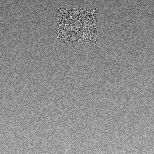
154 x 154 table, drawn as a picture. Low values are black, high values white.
Odd patch: rougher, in the top middle. Stripes: none. Odd rows or columns: none. Grain: fine. Slope: up to the bottom.
